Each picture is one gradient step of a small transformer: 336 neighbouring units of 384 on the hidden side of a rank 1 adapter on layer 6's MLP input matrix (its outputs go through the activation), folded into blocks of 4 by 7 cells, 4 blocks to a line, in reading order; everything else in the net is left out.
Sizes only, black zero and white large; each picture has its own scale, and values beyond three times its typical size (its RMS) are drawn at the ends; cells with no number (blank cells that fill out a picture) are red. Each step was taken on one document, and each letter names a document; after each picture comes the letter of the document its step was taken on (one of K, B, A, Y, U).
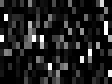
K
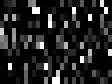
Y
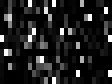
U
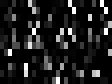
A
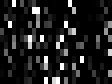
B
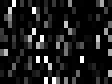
B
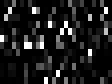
Y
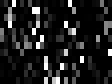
B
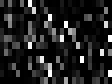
K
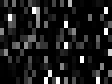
B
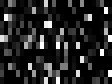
U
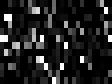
U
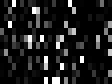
B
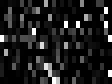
U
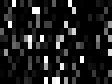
B
